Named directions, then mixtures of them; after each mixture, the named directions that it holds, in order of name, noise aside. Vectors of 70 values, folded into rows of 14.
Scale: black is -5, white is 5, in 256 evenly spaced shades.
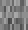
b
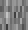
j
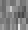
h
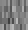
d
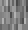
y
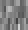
b, h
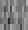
b, d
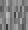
j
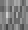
b, j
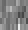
h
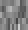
b, h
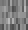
d, h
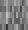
b, j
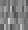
b, d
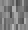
d, y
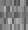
b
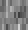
h, j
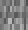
b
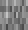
b, j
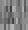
d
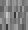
j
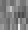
h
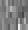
h, y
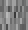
j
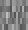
d, j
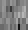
h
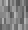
y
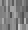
h, y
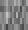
b, j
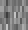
j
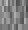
y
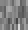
b, h
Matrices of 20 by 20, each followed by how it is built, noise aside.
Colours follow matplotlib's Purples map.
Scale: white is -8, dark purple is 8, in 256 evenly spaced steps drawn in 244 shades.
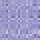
low rank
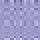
low rank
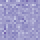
low rank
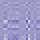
low rank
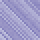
Toeplitz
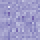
low rank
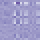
low rank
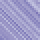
Toeplitz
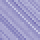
Toeplitz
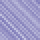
Toeplitz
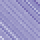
Toeplitz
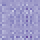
low rank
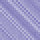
Toeplitz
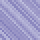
Toeplitz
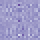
low rank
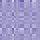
low rank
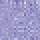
low rank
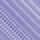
Toeplitz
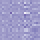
low rank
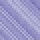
Toeplitz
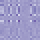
low rank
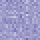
low rank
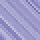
Toeplitz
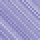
Toeplitz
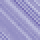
Toeplitz
